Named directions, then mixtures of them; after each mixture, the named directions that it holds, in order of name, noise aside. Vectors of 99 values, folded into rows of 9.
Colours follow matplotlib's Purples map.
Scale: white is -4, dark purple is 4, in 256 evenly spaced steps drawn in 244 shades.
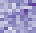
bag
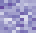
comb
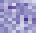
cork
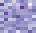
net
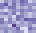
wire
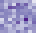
cork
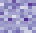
comb, net, wire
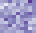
bag, comb, wire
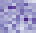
cork, wire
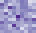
cork, net, wire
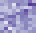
bag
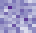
cork, wire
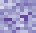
comb
